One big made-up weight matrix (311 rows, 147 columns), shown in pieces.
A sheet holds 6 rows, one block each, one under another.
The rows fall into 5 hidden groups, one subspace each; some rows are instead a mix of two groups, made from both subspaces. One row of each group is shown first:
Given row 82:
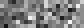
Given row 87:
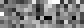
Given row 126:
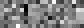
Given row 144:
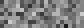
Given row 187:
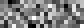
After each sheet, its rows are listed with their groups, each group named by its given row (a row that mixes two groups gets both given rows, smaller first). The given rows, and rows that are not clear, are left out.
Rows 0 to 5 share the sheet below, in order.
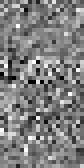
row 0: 126
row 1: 187
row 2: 187
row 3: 82
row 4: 187
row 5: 126
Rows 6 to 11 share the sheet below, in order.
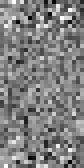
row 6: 82
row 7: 87
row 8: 126
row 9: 187
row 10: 126
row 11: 82
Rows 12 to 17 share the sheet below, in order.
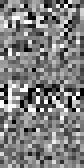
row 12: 82
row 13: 82 and 144
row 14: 82 and 144
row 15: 187
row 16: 144
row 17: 87
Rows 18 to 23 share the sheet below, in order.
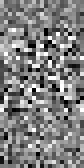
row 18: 144
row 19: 82
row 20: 87
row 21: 144
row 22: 82 and 187
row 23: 87 and 187
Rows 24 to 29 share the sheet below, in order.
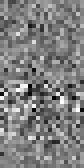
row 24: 187
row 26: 87 and 144
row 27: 126
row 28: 187
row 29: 87
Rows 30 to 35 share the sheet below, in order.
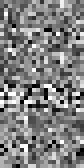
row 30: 144 and 187
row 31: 187
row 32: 82 and 144
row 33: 144 and 187
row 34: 126
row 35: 126 and 187
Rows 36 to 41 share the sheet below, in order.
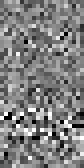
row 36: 144 and 187
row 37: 82 and 126
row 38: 144
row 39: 187
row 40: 126 and 144
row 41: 82 and 144
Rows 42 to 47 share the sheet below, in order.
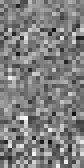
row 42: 126
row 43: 126
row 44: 187
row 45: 82
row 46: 126
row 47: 82 and 126
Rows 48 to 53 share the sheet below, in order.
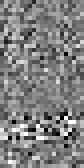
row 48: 144
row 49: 144
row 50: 126
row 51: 144
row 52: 82 and 87
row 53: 187
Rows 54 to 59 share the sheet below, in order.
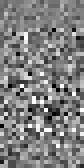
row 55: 126
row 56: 82 and 144
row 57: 144 and 187
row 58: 87
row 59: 187
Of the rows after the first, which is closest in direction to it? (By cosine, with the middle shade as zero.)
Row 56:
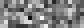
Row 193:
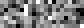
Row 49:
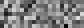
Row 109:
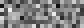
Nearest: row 193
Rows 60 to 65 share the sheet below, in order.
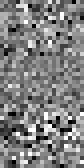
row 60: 87 and 126
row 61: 82 and 187
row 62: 144
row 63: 87 and 187
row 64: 82
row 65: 87 and 187
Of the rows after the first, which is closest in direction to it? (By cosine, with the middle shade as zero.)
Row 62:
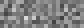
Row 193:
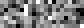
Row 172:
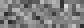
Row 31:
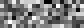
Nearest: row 172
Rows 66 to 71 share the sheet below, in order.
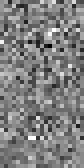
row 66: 126
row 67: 87
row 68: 82 and 126
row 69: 87
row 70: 187
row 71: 82
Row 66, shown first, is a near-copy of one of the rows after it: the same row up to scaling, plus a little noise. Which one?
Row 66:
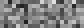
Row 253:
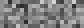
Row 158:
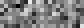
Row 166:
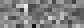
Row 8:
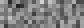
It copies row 253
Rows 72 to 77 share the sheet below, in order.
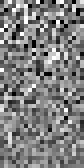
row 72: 126 and 144
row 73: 144
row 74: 87
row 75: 144
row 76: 82
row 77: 126
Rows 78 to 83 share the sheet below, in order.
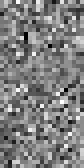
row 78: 87 and 126
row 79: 126
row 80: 126
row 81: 82 and 126
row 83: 82
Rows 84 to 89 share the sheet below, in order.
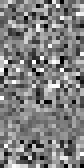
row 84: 144 and 187
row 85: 126 and 187
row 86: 144
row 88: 187
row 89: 144
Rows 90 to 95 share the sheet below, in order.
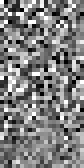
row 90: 144
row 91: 144
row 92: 187
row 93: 126
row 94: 144
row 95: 82
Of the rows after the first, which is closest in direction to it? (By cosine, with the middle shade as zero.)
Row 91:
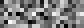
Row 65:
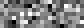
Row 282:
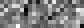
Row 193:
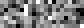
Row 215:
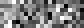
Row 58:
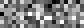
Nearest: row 282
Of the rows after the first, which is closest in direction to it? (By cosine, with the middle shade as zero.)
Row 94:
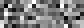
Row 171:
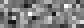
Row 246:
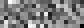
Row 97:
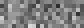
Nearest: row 97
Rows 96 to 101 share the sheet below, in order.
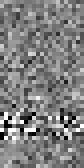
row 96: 82 and 187
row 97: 187
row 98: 144
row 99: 87 and 126
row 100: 144
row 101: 82
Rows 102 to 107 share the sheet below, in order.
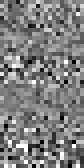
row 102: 187
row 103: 187
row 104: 144 and 187
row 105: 87
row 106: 144
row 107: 126
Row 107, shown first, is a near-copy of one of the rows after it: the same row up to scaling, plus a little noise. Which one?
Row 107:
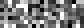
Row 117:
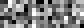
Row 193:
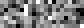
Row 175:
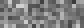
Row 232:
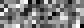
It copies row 175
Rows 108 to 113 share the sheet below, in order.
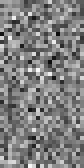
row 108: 82 and 187
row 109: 126 and 187
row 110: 87
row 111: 187
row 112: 187
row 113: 187
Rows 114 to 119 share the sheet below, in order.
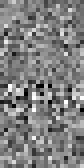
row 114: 82
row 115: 144
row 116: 187
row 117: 126
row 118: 126 and 187
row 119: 126
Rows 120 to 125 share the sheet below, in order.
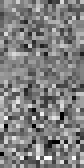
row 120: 87
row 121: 144
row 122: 82
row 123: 82 and 126
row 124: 144
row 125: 87
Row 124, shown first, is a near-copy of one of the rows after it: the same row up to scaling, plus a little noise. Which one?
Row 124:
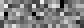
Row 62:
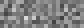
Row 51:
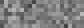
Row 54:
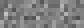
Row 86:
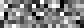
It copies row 86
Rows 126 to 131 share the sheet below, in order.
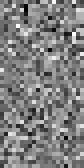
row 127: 126 and 187
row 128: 87
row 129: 187
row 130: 144
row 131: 144
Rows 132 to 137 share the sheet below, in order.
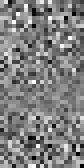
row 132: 126
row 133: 82
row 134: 126 and 187
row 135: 144
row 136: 187
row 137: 187
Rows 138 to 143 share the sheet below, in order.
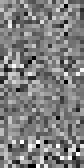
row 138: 82
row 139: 82 and 87
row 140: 144
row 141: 126
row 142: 187
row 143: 82 and 187
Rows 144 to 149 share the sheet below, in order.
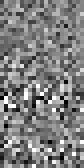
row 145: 82
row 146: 144
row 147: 126 and 144
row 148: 144
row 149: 87 and 126
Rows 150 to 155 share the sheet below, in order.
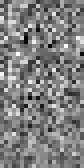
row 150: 187
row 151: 126
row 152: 187
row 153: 87
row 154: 87 and 187
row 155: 126 and 144
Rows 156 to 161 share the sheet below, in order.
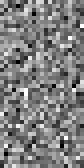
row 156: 126
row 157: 82
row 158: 126
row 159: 126
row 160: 144
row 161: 144
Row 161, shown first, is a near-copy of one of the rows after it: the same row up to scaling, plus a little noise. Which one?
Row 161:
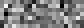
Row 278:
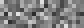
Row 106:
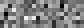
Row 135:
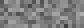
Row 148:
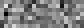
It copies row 148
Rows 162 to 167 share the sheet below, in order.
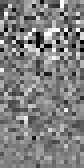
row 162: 144
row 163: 87
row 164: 87
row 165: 144
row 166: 126
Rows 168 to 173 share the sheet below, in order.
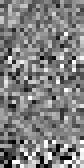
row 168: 187
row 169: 82
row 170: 126
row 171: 87 and 187
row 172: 144 and 187
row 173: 82
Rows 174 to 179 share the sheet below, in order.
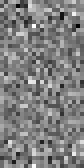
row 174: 126
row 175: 126
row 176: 187
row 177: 87
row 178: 87
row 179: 126
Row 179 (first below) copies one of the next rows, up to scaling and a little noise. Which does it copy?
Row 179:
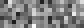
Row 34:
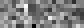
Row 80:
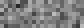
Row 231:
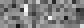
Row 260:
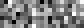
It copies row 260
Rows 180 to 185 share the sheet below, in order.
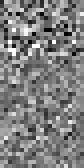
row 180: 144
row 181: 187
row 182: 126 and 187
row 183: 82
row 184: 82
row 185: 144
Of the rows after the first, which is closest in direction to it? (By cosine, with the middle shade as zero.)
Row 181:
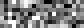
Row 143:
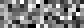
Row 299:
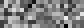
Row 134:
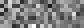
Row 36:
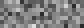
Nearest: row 143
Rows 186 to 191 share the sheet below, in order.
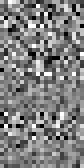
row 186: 187
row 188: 87
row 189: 126
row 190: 144
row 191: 126
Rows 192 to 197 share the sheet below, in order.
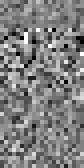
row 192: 126
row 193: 126
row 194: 144
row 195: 126 and 187
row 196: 126 and 144
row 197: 144
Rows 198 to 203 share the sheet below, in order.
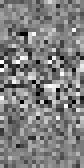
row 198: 87 and 187
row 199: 126 and 187
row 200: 126 and 187
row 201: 87 and 187
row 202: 187
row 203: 126
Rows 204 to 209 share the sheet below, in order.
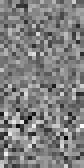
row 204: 126
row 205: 187
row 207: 126
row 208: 144
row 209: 144
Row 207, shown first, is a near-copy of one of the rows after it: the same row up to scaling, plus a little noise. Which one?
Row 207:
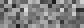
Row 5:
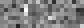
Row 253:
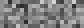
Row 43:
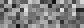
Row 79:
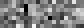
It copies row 43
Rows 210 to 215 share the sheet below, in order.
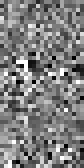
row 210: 187
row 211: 187
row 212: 126
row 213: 144
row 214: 126
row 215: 82
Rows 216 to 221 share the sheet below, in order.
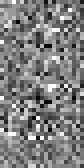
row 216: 82
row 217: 87
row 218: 87 and 187
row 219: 87 and 126
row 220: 187
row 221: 187
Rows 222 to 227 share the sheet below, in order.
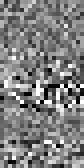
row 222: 144
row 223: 82 and 187
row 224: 82
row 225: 87
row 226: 87
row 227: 187
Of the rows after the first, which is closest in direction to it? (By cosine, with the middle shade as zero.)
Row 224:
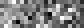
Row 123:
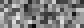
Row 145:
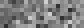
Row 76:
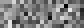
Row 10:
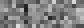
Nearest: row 76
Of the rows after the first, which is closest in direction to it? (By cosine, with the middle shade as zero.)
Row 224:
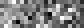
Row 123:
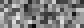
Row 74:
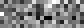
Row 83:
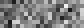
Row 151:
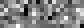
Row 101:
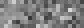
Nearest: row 101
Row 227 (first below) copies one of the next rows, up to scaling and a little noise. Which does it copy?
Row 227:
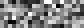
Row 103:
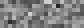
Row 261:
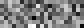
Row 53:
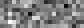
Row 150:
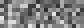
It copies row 103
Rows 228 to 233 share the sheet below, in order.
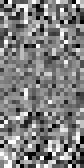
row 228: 87 and 126
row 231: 126
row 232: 126
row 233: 82 and 87
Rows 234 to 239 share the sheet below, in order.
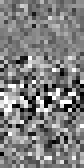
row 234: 126 and 144
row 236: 126
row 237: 82
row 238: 144
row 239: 87
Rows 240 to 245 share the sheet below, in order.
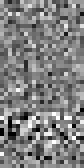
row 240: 144 and 187
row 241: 82
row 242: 126
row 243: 126
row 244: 187
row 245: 87
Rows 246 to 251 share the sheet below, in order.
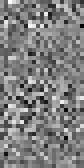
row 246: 187
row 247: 187
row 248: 187
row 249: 144
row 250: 144
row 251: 87 and 144
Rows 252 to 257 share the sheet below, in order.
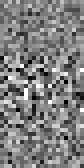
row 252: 87
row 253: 126
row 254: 144
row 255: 126
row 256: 144
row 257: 87 and 187
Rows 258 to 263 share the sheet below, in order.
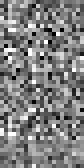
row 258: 187
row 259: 187
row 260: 126
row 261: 187
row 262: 187
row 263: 126
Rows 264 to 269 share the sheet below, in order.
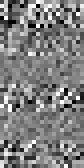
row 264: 187
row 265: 187
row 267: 82 and 144
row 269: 144
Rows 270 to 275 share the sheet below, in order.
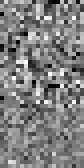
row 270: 87
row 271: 126 and 187
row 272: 126
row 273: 87
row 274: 144
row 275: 144 and 187
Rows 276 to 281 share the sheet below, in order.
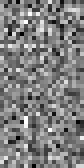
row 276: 87
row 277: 126 and 144
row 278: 144
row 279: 87
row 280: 126
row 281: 126 and 187
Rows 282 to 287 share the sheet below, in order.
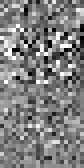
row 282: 126
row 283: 82
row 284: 82
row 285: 82
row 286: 87
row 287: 87
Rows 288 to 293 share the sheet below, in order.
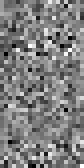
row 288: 82 and 87
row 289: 82
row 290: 82 and 87
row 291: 144
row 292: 126 and 187
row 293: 187
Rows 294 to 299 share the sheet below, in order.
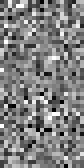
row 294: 126
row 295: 144
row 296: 87
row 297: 126 and 144
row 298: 87
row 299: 144
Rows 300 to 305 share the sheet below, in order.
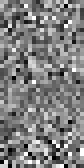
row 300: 82
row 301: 126
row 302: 126
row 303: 187
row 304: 82
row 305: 82 and 187
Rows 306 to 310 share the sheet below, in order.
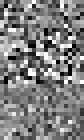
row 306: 144
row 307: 82
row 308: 82 and 187
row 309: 187
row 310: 82
